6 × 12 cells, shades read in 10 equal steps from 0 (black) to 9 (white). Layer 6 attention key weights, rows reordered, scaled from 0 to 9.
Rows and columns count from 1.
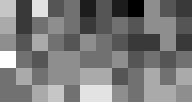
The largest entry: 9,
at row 4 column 1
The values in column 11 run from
3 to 6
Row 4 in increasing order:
3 3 3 4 4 4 4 4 5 5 5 9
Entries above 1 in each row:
9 12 12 12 12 12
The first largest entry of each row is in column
3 1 3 1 2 6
